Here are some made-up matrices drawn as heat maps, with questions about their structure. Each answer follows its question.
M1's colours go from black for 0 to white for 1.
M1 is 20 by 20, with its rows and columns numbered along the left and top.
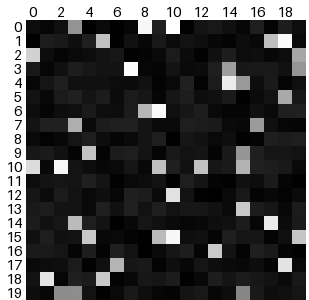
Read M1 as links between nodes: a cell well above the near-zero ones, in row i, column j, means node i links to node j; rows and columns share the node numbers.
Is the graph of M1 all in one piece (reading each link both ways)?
no
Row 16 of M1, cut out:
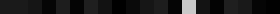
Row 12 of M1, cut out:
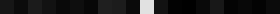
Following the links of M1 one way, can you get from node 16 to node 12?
yes
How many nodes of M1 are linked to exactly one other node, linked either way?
1
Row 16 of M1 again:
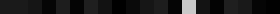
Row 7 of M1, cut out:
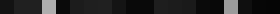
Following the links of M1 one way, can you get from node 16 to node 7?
yes
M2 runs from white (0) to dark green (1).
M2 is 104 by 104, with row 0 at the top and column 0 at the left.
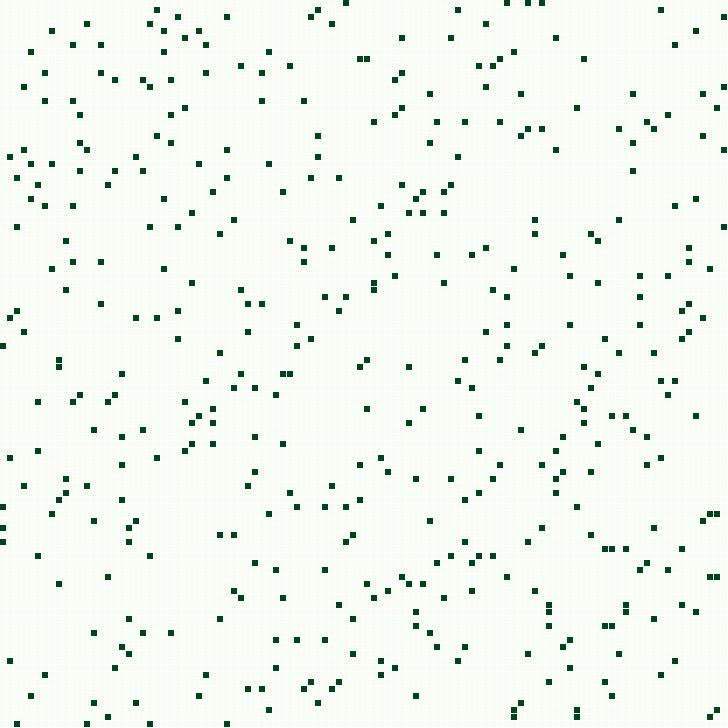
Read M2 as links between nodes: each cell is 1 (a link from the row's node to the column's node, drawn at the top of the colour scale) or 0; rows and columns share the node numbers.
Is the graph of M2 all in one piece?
yes
